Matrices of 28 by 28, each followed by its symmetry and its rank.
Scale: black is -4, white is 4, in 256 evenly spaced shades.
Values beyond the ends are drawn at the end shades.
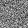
neither, full rank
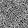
symmetric, full rank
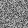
neither, full rank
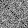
symmetric, full rank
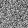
neither, full rank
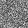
neither, full rank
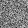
neither, full rank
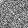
symmetric, full rank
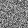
neither, full rank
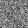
neither, full rank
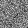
symmetric, full rank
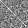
symmetric, full rank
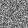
neither, full rank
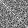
symmetric, full rank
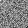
symmetric, full rank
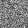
neither, full rank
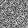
symmetric, full rank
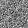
symmetric, full rank
